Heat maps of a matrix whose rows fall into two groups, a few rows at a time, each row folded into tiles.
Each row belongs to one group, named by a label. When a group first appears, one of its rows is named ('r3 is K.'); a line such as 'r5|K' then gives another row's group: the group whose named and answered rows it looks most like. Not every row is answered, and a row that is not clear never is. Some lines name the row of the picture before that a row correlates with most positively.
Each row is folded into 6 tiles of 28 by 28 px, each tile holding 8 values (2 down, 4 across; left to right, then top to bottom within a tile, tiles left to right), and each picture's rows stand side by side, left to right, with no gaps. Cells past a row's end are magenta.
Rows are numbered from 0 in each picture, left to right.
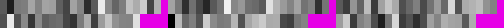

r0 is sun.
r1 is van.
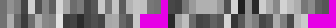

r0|sun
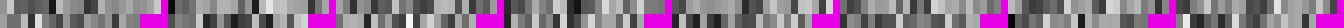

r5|sun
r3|sun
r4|sun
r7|sun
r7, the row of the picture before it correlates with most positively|0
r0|van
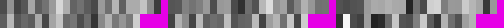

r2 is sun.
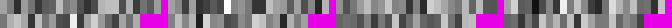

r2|sun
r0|van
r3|van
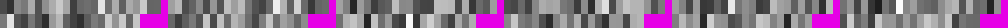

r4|van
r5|van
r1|van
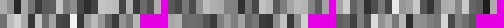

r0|van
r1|sun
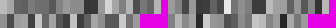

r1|van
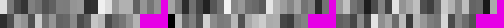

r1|van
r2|van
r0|van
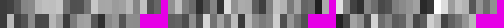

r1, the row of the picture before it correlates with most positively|2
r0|sun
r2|van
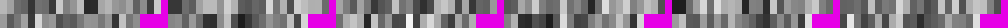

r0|van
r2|van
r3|sun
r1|sun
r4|sun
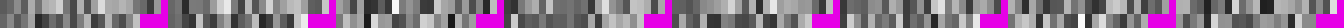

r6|van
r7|van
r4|sun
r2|van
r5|sun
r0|sun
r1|sun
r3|sun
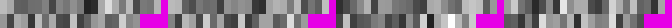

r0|van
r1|van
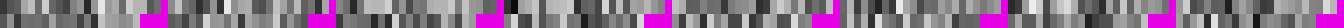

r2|sun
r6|sun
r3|sun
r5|van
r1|van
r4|van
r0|sun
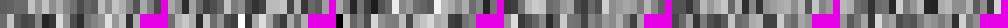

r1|van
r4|sun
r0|sun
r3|sun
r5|van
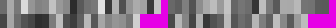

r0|sun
